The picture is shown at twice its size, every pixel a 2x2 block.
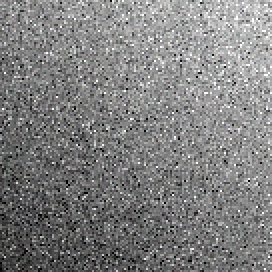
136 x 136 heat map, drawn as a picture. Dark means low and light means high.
Slope: up to the top right. Ninth with the highest average: top right. Ninth with the lowest average: bottom left. Grain: fine. Stripes: none.
